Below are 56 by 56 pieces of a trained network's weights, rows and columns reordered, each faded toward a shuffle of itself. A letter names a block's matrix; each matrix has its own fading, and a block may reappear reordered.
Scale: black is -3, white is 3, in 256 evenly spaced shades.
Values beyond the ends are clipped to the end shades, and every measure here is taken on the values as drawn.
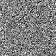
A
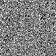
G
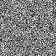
G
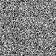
A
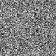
A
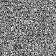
A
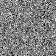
A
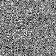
A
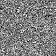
G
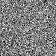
G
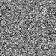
A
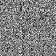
A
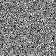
G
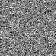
A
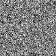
G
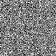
A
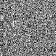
A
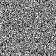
A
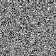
G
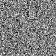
G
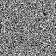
A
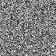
G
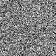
A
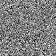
G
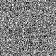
A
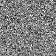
G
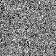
A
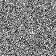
G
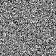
G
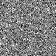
G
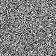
G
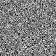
G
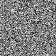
G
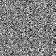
A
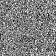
A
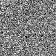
A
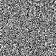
G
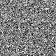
G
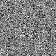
A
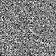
A
